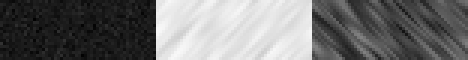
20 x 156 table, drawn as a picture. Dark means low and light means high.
It is made of 1 by 3 panels. Panel 1,1: very low, fine-grained, faint in contrast. Panel 1,2: very high, slanting up to the right, faint in contrast. Panel 1,3: low, slanting down to the right.
